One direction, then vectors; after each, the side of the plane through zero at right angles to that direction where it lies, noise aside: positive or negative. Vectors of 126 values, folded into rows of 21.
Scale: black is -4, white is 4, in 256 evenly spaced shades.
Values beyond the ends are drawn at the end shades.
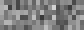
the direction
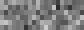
positive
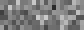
negative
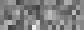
positive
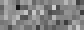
positive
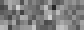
negative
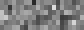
positive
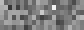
positive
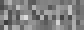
negative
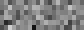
negative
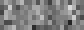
negative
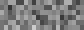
positive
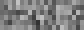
negative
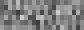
negative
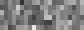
negative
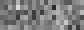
negative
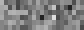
positive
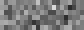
positive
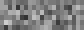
positive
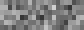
positive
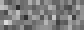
positive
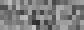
negative
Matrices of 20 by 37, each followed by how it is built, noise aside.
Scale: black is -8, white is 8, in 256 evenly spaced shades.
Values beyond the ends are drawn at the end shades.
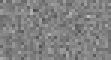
noise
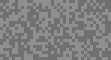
noise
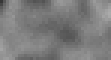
smooth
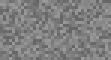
noise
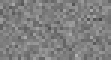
noise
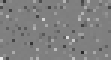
sparse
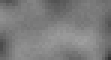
smooth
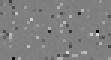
sparse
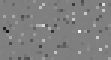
sparse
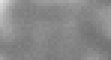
smooth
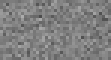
noise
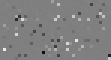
sparse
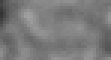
smooth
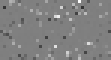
sparse
